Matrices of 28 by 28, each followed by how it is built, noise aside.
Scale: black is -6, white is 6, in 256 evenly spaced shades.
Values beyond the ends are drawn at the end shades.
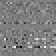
uneven rows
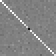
diagonal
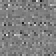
uneven rows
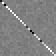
diagonal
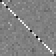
diagonal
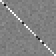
diagonal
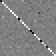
diagonal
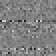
uneven rows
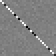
diagonal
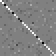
diagonal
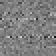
uneven rows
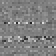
uneven rows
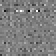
uneven rows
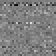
uneven rows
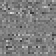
uneven rows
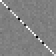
diagonal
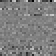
uneven rows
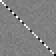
diagonal
